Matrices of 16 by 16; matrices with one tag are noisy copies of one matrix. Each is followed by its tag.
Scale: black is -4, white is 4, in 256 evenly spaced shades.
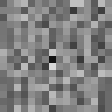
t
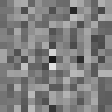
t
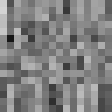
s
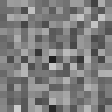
t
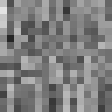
s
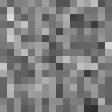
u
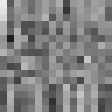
s
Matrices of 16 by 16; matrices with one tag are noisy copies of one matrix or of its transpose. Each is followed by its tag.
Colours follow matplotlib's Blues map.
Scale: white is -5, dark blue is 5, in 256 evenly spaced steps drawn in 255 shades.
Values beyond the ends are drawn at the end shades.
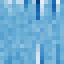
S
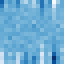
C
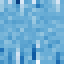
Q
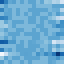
C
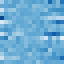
Q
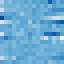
Q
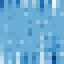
C
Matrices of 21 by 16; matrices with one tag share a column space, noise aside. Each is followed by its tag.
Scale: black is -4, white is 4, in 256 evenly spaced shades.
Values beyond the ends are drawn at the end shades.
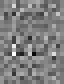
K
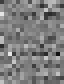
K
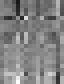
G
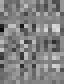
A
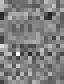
K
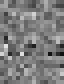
K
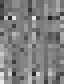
G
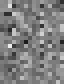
A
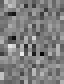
K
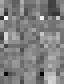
G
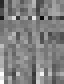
G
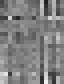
G
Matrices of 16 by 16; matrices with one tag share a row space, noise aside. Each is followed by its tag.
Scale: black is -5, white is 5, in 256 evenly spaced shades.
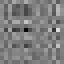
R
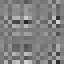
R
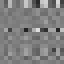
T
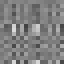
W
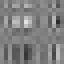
R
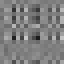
W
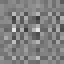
W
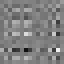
R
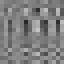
T
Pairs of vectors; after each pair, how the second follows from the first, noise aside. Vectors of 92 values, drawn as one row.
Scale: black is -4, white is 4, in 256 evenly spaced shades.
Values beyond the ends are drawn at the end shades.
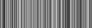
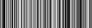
scaled up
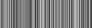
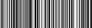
scaled up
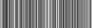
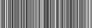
wrapped around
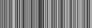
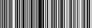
scaled up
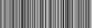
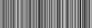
wrapped around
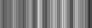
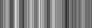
wrapped around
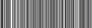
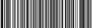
scaled up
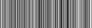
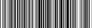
scaled up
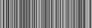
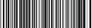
scaled up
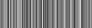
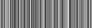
wrapped around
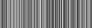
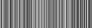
wrapped around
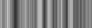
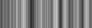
wrapped around
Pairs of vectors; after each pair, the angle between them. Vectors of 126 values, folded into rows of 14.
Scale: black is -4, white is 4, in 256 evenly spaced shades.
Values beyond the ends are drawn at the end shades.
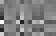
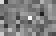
partly aligned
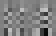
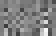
nearly opposite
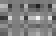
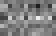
nearly parallel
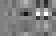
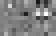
nearly parallel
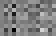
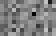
partly aligned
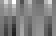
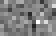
orthogonal
